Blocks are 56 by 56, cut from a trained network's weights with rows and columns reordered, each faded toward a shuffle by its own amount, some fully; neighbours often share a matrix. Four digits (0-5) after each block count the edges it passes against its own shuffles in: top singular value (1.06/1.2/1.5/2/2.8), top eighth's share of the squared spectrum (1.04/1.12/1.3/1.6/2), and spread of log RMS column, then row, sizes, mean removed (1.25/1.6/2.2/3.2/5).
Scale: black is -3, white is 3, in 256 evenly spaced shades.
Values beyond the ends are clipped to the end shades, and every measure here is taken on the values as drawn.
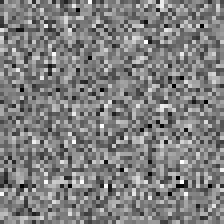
3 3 1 1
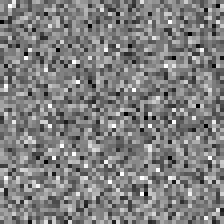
0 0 0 0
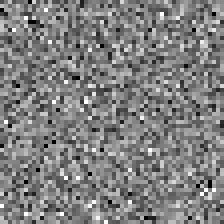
0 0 0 0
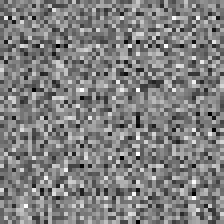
4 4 2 2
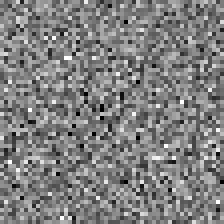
0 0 0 0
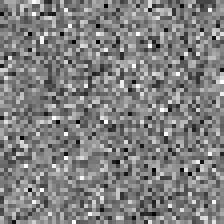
1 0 0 0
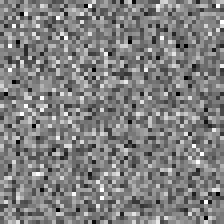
0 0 0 0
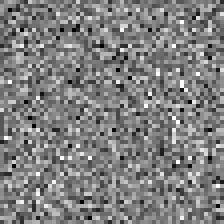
3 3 1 2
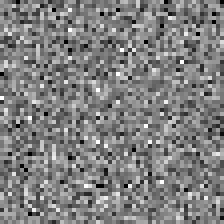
1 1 0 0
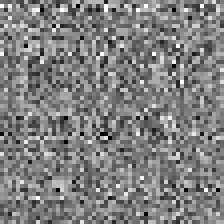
4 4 1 3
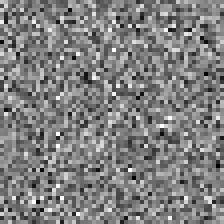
3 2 0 1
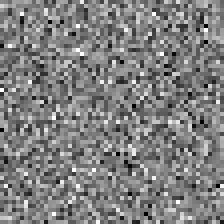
0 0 0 0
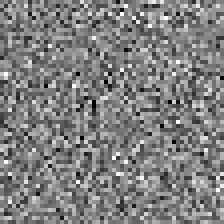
3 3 0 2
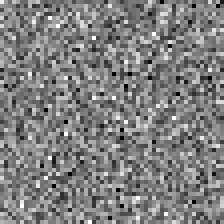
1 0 0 0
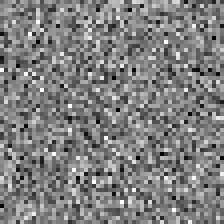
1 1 0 0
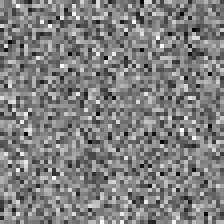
2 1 0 0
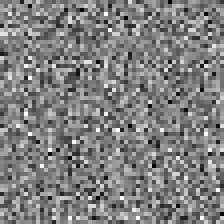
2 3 1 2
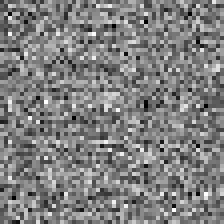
3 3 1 1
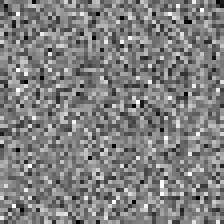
0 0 0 0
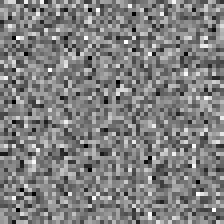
3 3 1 1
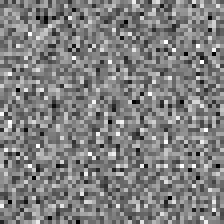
1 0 0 0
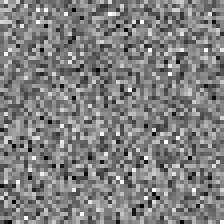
2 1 0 0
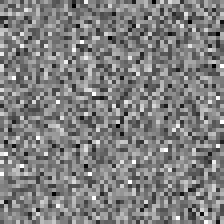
2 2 0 0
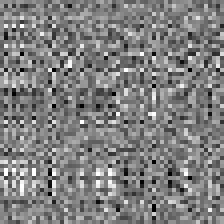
4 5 3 3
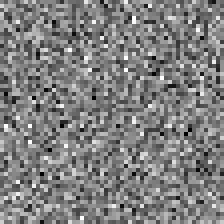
2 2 0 0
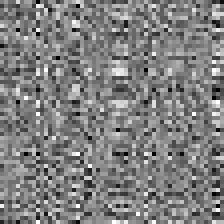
4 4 3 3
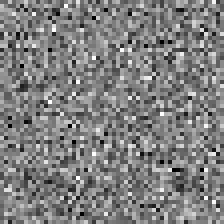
3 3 1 1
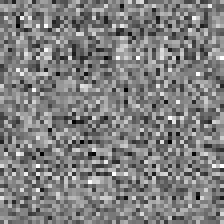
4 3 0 2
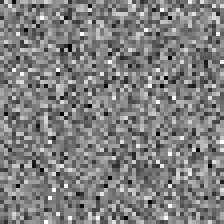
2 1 0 0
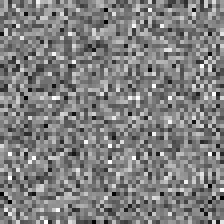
3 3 1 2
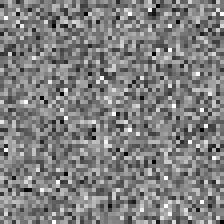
2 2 0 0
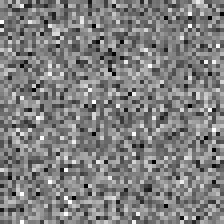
1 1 0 0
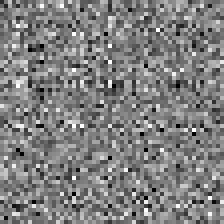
3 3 2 2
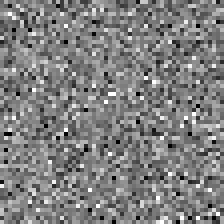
0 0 0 0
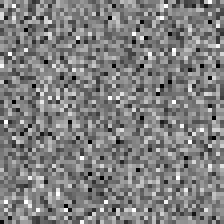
2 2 0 0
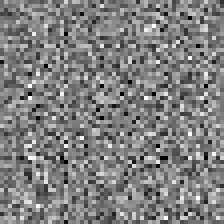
3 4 2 2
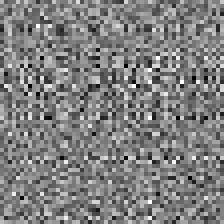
4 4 2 3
